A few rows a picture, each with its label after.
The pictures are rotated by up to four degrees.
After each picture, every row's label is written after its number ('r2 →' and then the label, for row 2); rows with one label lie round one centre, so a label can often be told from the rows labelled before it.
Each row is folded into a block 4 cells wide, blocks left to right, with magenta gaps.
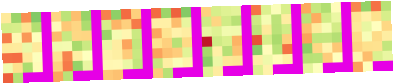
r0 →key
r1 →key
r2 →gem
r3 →key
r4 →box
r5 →box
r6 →box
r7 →key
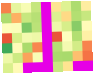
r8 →box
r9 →box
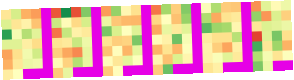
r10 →gem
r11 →key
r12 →gem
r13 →key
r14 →gem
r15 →box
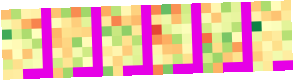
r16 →gem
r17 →key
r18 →gem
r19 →key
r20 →box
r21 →gem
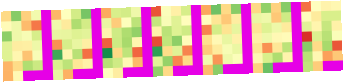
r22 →gem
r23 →box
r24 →box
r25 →box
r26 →key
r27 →key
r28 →box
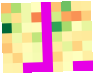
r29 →gem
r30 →gem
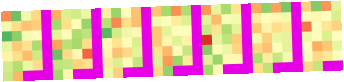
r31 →gem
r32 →box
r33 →gem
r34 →key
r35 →box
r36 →key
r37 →key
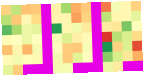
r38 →gem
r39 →gem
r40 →box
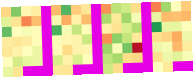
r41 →gem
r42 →gem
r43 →box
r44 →gem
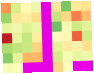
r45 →box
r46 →gem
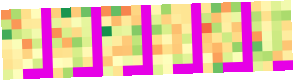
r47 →gem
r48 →key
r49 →gem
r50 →gem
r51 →key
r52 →box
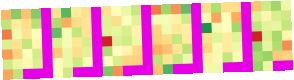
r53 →key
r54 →gem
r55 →box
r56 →key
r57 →gem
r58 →box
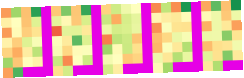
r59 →key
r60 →key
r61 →box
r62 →key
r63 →key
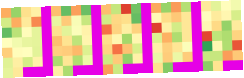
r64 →gem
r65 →key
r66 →key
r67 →key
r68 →box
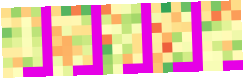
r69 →gem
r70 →key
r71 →box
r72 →key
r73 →gem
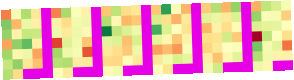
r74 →box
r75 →box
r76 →gem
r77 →gem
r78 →key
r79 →box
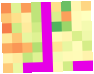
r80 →key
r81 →gem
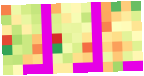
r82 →box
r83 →box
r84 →key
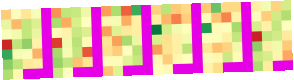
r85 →box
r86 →box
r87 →key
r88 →gem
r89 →gem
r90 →box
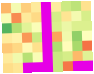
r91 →gem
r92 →box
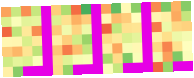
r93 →key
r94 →key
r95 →key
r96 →key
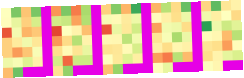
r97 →key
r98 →key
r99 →key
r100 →key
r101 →gem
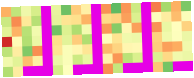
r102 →box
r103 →gem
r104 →key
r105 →key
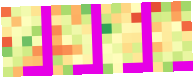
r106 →box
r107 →key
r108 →gem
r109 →key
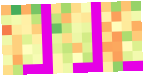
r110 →key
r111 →gem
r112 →key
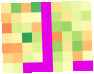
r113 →key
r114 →box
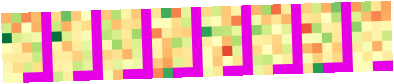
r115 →gem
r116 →gem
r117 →gem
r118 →key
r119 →gem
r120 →gem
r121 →key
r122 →gem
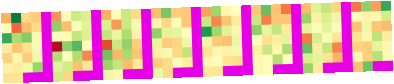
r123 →gem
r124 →box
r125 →box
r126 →gem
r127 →gem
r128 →gem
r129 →box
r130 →key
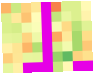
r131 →gem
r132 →box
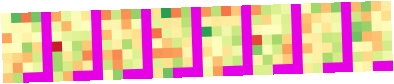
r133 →key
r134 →box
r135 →key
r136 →key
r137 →gem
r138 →box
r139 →key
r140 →gem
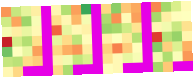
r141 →box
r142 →key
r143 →gem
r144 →box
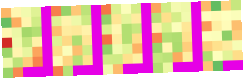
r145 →box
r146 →key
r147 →box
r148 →box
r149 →key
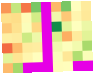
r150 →key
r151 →gem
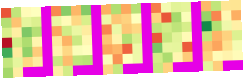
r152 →box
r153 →key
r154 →key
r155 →box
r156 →gem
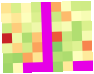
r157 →box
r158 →box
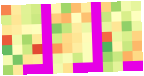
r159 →box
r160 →gem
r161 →box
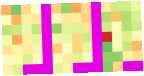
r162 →gem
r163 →gem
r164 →box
